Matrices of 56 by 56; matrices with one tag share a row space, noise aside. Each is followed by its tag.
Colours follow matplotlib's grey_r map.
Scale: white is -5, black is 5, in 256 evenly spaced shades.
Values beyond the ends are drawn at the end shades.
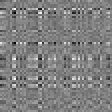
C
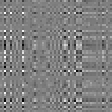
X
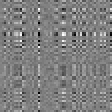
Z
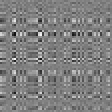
C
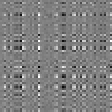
Z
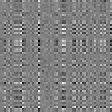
Z
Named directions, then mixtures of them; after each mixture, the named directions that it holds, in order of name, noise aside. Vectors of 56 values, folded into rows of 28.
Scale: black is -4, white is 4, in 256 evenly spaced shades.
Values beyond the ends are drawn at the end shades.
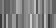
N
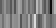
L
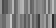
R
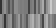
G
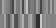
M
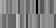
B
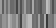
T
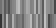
N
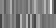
B, L, N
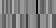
B, R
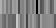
B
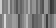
G, T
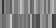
R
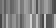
N, T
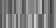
L, N
